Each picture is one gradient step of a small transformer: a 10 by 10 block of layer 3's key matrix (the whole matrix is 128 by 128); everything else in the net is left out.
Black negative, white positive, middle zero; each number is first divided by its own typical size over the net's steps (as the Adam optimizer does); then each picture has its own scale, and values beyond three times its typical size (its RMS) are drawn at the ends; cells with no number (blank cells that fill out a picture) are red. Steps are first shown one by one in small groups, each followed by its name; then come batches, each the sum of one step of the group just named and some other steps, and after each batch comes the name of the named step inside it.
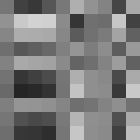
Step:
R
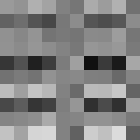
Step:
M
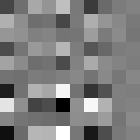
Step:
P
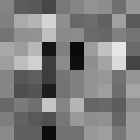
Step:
R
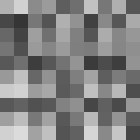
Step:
M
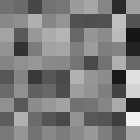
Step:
M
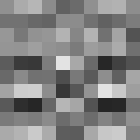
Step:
M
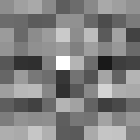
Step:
M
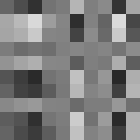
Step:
R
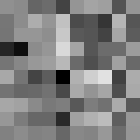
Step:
P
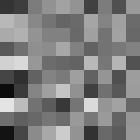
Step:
P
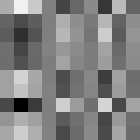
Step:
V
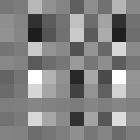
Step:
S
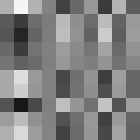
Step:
V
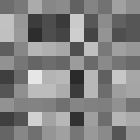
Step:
S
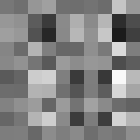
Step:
S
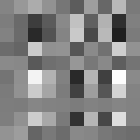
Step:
S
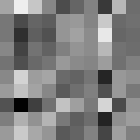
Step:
V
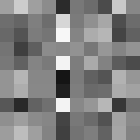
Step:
V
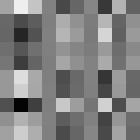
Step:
V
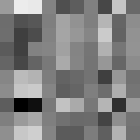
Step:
V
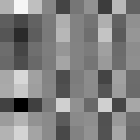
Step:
V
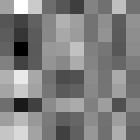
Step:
V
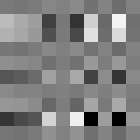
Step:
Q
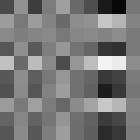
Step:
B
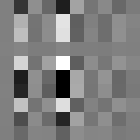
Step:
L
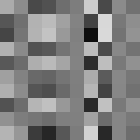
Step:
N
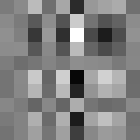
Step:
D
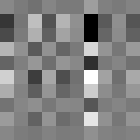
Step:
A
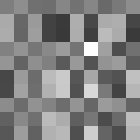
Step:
N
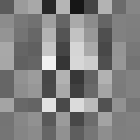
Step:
D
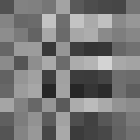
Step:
B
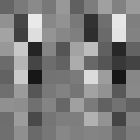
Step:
A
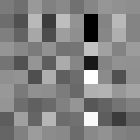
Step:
A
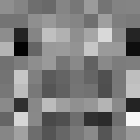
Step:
N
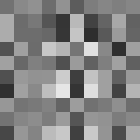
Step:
D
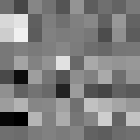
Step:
L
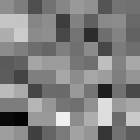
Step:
N
